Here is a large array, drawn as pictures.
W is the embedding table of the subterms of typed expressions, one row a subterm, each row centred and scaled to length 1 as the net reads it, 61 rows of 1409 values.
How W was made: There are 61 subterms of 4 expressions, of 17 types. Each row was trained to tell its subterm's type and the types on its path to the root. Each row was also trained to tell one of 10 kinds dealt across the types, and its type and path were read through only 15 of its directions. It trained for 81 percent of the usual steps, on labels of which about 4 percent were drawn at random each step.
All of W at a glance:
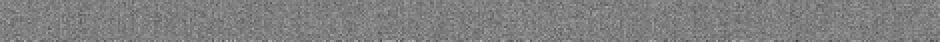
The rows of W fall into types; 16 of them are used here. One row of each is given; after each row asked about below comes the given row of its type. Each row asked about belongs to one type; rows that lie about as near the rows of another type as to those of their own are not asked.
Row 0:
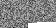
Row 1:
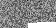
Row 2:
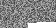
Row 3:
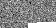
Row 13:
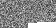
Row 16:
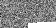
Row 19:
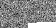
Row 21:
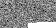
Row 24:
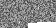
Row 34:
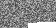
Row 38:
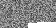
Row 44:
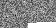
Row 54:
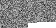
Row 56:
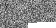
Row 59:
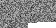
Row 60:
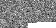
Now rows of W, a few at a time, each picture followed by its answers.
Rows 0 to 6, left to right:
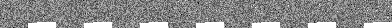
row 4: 38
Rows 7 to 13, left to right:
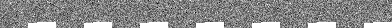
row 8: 24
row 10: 2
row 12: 2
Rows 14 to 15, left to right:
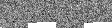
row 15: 38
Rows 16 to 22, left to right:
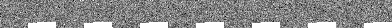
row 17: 34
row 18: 0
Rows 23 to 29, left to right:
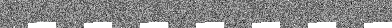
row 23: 0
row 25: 0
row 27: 1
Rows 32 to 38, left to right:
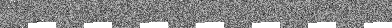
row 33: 38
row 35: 44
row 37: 54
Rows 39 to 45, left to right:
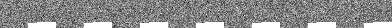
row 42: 59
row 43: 56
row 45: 34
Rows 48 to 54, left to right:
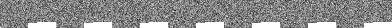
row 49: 1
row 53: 60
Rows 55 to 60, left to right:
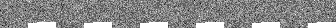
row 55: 2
